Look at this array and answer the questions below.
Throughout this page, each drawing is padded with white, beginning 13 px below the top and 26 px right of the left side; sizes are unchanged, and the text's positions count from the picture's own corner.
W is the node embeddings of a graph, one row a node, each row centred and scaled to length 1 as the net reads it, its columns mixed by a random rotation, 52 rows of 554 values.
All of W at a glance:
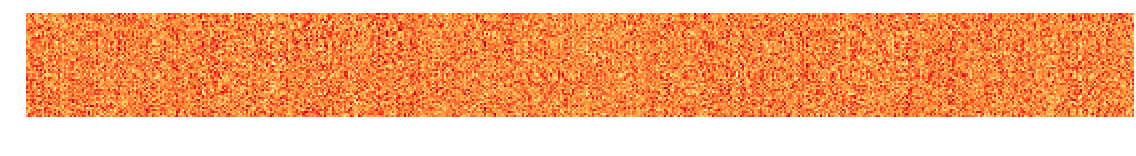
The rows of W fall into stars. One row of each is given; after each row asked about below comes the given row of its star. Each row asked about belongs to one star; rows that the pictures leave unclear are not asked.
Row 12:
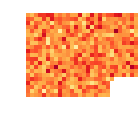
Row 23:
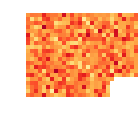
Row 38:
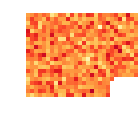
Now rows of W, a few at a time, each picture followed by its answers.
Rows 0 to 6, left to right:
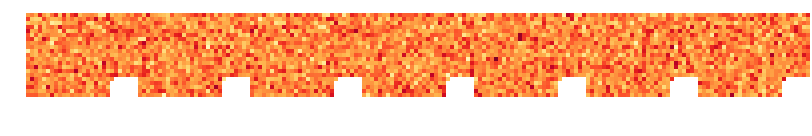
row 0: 23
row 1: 38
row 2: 38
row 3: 38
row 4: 23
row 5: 23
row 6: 12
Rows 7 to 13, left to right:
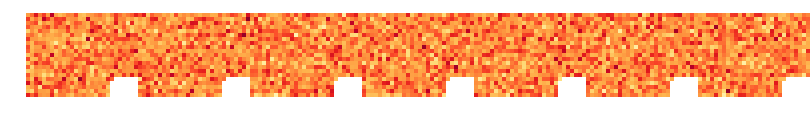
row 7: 12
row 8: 23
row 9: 38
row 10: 38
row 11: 38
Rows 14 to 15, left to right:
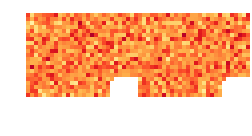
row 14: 23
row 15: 23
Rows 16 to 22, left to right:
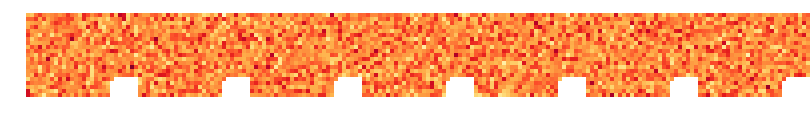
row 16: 12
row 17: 23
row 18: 23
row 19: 12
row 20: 38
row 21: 23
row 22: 12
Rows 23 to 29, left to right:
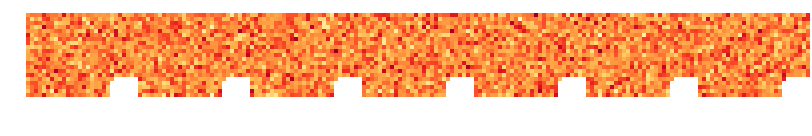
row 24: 38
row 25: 38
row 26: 12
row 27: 38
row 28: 12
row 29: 23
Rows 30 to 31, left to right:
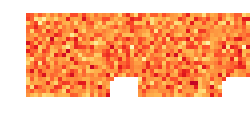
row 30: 38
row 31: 23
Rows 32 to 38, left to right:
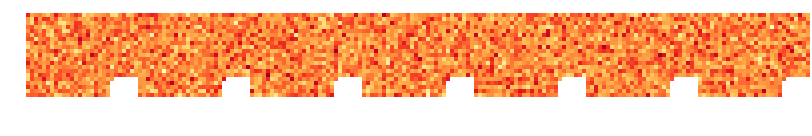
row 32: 23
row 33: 12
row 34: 38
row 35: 12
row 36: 38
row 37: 12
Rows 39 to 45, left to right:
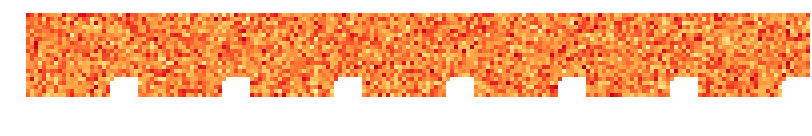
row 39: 38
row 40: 38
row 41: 12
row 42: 23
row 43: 38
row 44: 12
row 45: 23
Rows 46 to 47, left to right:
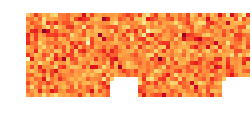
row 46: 38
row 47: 23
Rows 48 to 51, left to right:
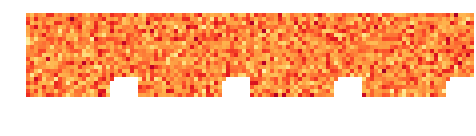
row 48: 12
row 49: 23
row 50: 12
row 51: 12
